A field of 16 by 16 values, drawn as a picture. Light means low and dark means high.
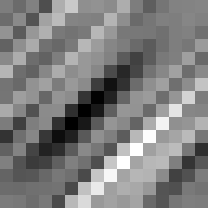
Calmest part: top right. Grain: diagonal, up to the right. Average level on the scale: 50%.
